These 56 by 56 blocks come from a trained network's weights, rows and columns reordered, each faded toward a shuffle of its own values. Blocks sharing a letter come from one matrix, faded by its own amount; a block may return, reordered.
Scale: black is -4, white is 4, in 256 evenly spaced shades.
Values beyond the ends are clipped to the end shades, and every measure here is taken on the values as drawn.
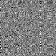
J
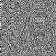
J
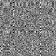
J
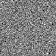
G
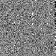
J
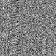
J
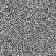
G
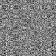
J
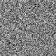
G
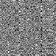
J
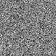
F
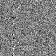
G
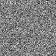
F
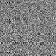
J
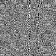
J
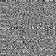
J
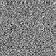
J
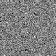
G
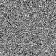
F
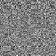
J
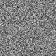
F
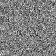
G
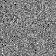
G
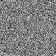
F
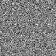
F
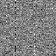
J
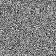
F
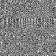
J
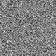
F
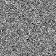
F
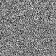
G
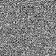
F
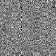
J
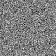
F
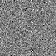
G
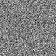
G
